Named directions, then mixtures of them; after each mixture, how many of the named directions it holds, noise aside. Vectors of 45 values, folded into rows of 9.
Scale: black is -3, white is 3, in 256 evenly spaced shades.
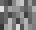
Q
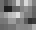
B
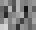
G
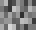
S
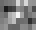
two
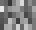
one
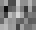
three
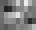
one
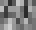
three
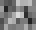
three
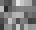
two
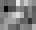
two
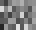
two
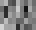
two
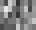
three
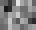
three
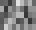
three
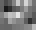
one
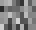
one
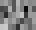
one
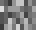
one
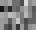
two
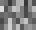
two
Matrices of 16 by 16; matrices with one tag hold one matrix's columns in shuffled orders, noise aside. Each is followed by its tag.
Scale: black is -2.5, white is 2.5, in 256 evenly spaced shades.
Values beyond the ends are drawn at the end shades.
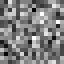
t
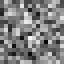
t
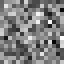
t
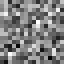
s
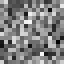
t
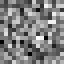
t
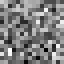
s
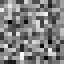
s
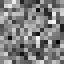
t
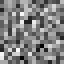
s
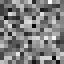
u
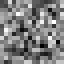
t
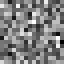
t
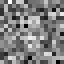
u
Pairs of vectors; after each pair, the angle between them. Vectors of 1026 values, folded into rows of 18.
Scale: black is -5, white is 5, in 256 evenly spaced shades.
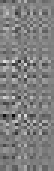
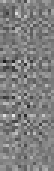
nearly opposite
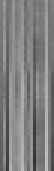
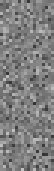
orthogonal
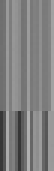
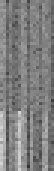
nearly opposite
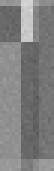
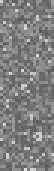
orthogonal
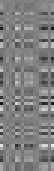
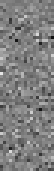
partly opposed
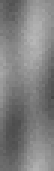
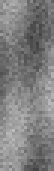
nearly opposite
